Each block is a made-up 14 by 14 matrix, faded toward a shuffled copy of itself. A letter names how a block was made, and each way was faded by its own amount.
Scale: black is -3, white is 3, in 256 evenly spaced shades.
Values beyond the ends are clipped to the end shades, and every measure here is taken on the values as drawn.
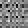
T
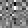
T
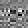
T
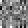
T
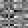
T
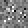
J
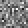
J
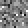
J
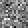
J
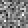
J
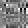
T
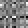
T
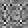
T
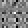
T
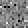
J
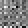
T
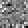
J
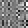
T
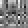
T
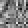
T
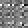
T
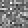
J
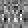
T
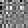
T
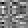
T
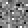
J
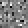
J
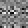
T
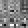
T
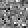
J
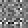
T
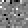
J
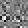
T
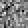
J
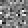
J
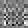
T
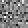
J
